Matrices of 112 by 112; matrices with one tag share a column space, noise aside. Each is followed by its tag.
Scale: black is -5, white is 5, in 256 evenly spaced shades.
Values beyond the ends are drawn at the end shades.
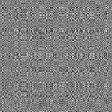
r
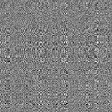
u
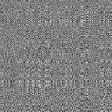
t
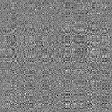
u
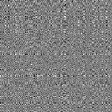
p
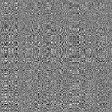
u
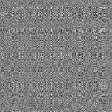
r
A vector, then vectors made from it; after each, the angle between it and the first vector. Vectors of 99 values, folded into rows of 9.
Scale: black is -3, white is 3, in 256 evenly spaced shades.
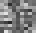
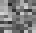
nearly parallel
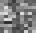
nearly parallel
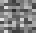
partly aligned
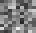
partly opposed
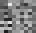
nearly opposite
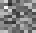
partly aligned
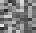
orthogonal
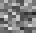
orthogonal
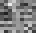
nearly opposite
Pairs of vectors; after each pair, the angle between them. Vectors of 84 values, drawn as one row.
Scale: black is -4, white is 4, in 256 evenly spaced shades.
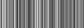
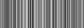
orthogonal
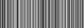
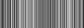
orthogonal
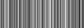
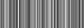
nearly parallel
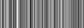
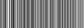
orthogonal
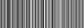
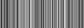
partly aligned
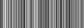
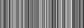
partly opposed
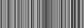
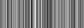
partly aligned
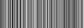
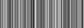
partly aligned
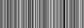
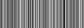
nearly parallel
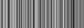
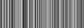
partly opposed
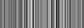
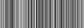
partly opposed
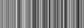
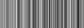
nearly parallel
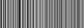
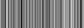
orthogonal
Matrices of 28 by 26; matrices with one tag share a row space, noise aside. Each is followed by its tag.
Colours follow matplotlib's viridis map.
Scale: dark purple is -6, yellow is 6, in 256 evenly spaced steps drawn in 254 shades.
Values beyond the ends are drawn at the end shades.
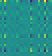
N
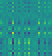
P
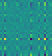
N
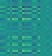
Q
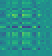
Q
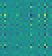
N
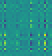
N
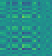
Q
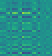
Q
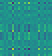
P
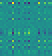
P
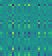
P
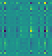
N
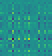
P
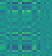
Q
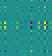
N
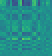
Q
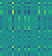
P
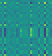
N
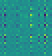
N
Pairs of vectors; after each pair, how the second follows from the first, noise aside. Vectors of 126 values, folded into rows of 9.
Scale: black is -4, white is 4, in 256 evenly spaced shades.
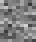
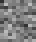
negated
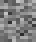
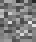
negated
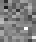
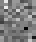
negated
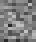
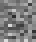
negated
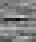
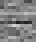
reversed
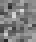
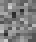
negated
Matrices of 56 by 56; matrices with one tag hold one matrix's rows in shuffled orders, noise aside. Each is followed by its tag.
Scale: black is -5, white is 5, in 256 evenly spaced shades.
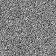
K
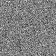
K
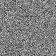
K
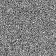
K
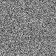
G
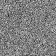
K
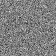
K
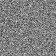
G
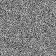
K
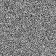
K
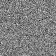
K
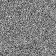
K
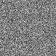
G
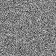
K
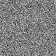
G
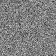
K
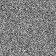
G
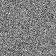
K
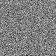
K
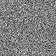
G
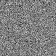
K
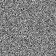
G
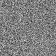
G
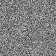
G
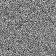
K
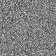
G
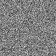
G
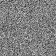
G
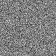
K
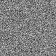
K
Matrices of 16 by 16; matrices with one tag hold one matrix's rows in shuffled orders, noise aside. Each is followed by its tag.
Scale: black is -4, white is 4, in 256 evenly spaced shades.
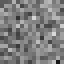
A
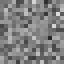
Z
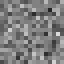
Z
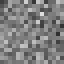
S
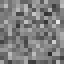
Z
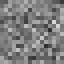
Z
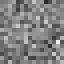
Z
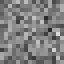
Z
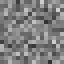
Z
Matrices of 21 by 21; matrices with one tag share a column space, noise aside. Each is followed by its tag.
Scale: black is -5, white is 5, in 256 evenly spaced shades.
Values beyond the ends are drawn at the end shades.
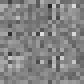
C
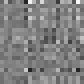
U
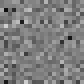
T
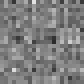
U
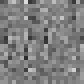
U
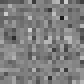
U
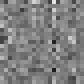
U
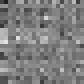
U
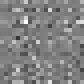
T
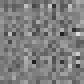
C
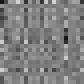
U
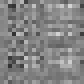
C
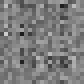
C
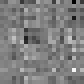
U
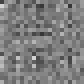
C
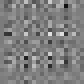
C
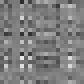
C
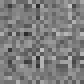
C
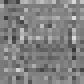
U
